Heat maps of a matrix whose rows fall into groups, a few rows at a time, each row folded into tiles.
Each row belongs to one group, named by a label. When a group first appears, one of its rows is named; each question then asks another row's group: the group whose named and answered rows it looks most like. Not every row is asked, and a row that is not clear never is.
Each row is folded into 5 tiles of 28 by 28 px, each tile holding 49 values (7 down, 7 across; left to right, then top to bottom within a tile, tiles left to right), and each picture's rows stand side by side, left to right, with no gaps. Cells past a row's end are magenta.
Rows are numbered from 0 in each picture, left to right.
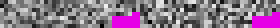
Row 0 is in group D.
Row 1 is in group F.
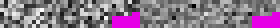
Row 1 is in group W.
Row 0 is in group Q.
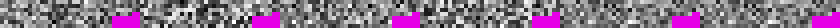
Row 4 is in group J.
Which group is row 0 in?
Q
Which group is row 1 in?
Q
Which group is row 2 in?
J
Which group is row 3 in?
F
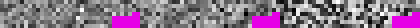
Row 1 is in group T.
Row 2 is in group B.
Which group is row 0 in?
D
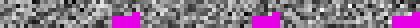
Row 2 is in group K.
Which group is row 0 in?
T
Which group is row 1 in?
D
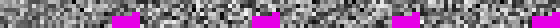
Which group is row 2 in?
T
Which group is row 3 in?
F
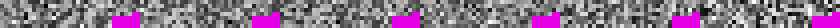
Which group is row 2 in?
Q
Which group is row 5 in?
F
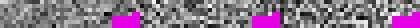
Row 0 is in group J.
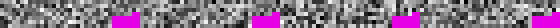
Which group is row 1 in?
T
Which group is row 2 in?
F
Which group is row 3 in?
T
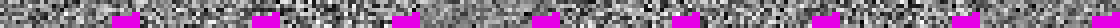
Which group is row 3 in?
J
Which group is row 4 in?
B
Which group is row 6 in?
Q
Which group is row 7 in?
D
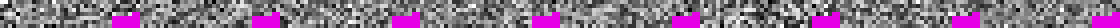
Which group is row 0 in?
K
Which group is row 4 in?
Q
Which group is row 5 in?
Q
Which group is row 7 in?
D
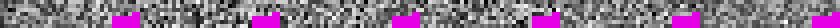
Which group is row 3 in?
T
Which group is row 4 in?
K
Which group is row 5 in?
B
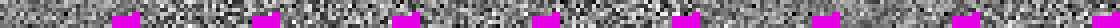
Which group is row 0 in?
J
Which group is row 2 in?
J
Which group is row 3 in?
W
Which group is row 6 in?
J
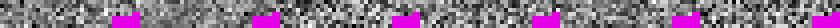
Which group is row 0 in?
D
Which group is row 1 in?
J
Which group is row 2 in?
B
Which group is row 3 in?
F
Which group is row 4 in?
D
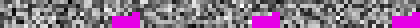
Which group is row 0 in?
Q
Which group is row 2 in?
B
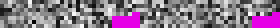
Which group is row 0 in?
F
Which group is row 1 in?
Q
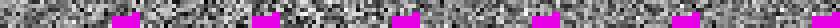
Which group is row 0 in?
T
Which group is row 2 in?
F
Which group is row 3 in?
D
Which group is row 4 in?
D
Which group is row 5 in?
K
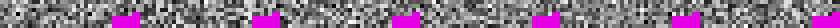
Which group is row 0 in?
T
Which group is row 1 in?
F
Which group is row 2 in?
W
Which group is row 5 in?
Q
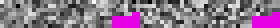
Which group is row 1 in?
B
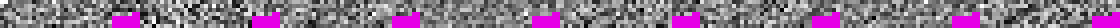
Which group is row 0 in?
K
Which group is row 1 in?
F
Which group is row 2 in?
T
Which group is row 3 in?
K
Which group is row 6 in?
K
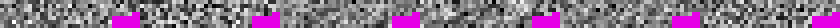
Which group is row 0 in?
J
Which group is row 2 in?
T
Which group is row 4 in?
D
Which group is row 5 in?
B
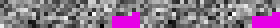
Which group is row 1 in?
T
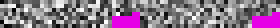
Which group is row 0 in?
B
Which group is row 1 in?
W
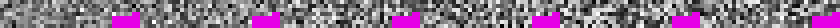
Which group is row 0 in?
K
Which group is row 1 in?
J
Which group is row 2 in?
Q
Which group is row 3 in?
B
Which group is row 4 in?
Q
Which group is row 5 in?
F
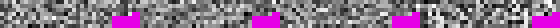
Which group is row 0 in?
D
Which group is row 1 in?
T
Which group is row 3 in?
B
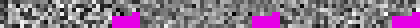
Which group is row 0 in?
B
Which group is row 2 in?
W
